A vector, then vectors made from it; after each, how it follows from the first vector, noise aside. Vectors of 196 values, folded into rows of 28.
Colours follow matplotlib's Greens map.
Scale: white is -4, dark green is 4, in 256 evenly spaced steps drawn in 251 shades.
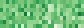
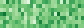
reversed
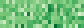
negated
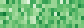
reversed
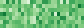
reversed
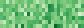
negated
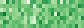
reversed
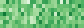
reversed
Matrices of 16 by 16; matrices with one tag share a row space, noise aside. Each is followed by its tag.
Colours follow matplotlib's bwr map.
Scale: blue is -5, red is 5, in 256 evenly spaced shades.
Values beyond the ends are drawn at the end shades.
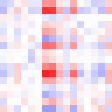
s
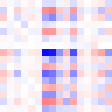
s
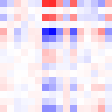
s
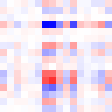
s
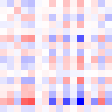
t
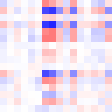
s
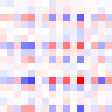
t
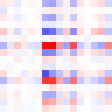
s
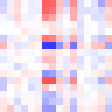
s
